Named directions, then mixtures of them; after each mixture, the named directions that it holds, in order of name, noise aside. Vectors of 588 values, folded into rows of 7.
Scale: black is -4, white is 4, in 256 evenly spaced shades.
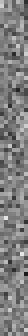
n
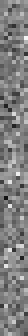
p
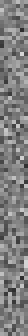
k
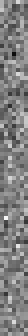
k, n, p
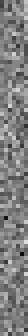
n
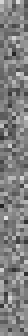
k, n, p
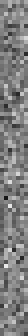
p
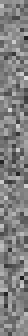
k, n, p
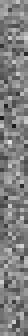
k, p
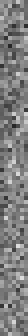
n, p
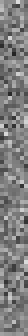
k, n, p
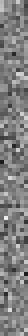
k, n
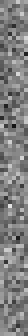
k, p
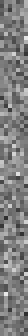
k, n, p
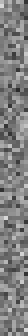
n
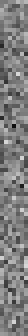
k, p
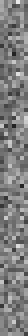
k, n, p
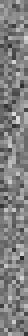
n, p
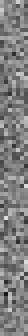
k, n
